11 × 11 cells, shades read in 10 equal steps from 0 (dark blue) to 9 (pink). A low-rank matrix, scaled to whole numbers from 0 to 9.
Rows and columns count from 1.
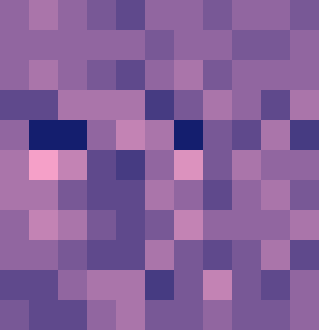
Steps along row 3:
up down down down up up down up same same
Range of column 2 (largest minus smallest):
9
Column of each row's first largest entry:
2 1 2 3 5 2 1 2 6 8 5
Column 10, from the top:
5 4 5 3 6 5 6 5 6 3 4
